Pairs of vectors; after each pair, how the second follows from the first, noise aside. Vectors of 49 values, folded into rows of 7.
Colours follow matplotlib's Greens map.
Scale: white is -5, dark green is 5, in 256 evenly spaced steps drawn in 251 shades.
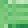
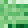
scaled up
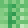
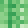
copied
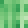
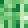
scaled up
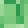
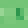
partly zeroed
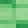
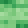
copied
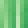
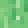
partly zeroed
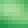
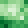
scaled up
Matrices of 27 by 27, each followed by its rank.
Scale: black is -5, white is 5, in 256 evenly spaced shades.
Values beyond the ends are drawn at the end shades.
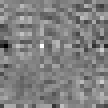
five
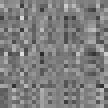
three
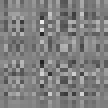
two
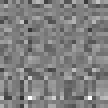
three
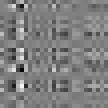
two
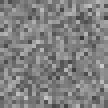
full rank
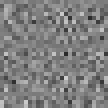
five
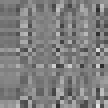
two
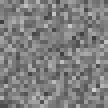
full rank
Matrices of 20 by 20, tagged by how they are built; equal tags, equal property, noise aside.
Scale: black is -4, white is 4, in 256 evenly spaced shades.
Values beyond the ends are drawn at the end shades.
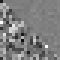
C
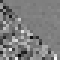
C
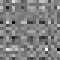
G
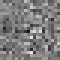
G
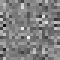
G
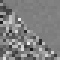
C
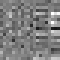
G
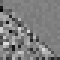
C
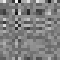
G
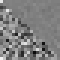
C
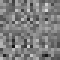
G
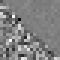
C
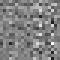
G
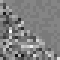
C
